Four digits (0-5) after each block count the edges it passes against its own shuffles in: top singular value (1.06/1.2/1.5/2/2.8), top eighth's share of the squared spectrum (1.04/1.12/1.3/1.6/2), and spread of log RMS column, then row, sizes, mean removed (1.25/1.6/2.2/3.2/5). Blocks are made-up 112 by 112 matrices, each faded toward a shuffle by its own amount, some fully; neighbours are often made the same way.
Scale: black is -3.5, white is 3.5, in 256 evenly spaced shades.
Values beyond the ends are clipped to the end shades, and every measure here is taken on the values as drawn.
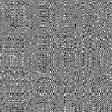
5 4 3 3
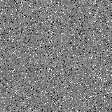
3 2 1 0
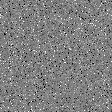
0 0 0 0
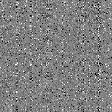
4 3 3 1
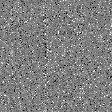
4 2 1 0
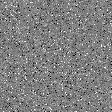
2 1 0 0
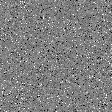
2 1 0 0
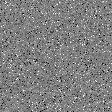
1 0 0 0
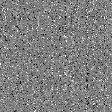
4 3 2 1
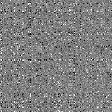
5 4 3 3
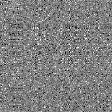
4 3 2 2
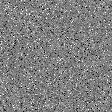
0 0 0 0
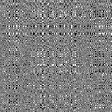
5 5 3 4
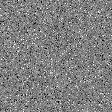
2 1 0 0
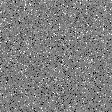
2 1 0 0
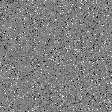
3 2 1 0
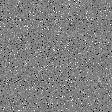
3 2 0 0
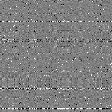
5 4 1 3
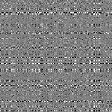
5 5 3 4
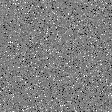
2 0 0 0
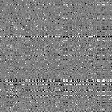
5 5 2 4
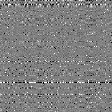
5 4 2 3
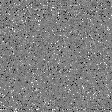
3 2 0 1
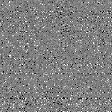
4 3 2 3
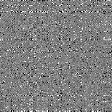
4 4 2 3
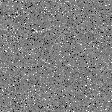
3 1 0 1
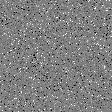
1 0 0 0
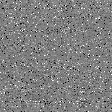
3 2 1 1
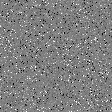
0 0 0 0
